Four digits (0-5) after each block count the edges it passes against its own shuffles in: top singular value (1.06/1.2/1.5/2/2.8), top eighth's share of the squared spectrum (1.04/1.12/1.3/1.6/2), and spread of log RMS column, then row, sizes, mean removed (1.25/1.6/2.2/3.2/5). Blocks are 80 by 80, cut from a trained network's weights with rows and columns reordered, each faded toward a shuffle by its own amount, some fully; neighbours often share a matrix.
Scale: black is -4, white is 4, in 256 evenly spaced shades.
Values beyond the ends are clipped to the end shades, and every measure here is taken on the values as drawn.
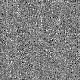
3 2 0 1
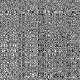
4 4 2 3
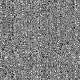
3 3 1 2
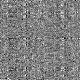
4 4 1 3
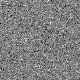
2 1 0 0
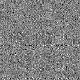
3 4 1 2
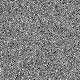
0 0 0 0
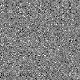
4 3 2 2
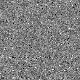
2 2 0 1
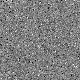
0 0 0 0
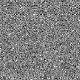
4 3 1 2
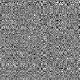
4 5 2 3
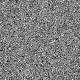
0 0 0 0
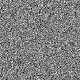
2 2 0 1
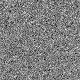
1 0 0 0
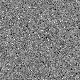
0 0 0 0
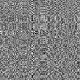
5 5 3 2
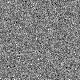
0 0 0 0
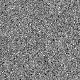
2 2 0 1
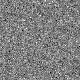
1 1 0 0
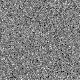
2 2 0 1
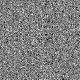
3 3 1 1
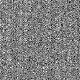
3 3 0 2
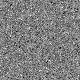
1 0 0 0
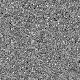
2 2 0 0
